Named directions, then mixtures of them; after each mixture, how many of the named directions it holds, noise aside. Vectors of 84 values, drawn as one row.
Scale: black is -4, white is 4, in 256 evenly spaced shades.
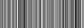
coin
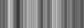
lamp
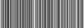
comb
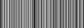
one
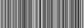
two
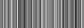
one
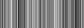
two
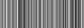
one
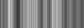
one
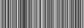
two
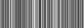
three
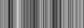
two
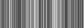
three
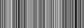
three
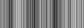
three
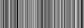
three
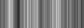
one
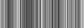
three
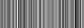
one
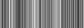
three
